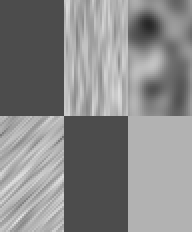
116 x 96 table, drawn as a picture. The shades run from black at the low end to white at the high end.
The table splits into 2 rows of 3 panels. Panel 1,1: low, flat. Panel 1,2: high, streaked downward. Panel 1,3: middling, smooth, strong in contrast. Panel 2,1: high, slanting up to the right. Panel 2,2: low, flat. Panel 2,3: high, flat.
